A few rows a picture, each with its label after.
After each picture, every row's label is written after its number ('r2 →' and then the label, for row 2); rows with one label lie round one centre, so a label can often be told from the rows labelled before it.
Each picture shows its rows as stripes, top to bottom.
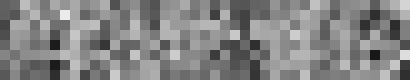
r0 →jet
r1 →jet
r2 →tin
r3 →tin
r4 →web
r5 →jet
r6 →web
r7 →web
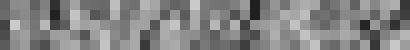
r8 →web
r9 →web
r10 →tin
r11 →jet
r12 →jet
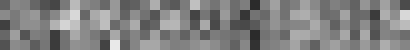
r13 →web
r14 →jet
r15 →jet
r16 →web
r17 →web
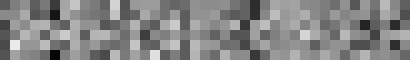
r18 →web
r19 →web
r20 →tin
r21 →jet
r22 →tin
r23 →web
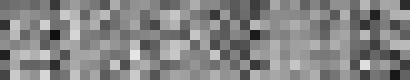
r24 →web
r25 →jet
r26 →tin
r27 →web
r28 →jet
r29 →tin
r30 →web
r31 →tin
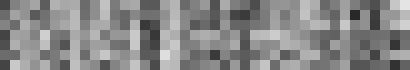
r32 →jet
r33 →jet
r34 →jet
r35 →tin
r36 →tin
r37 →jet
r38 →tin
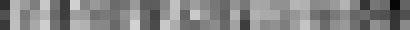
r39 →tin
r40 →tin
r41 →tin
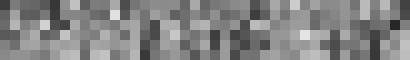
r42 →web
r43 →web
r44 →tin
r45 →jet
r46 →jet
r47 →jet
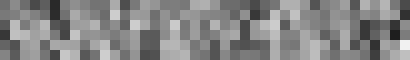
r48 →web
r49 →web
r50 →tin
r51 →tin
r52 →jet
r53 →jet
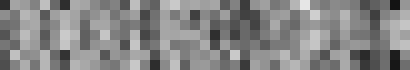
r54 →tin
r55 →jet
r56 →jet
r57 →jet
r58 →jet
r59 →tin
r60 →tin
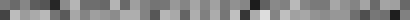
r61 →web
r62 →tin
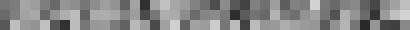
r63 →jet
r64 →jet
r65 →tin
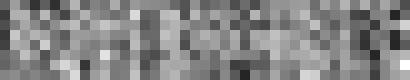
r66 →web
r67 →tin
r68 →jet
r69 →tin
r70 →tin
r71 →jet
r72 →jet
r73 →jet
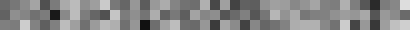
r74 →jet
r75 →web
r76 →jet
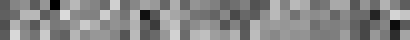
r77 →web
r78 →jet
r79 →tin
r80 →tin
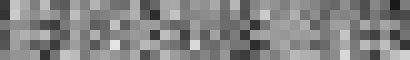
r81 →tin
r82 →tin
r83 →web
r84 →tin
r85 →web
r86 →jet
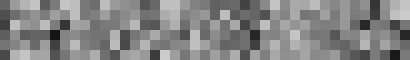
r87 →jet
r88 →jet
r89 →tin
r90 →web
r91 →web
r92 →tin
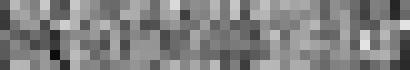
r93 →tin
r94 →tin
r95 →jet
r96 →web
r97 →web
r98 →web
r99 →tin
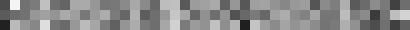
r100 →tin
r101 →jet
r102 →tin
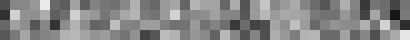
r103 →tin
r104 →tin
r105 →web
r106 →jet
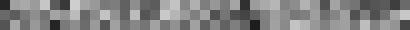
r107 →tin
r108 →jet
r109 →web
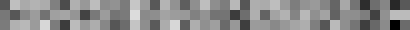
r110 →tin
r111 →jet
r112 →tin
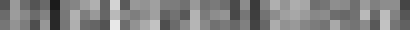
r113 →web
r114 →web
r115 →web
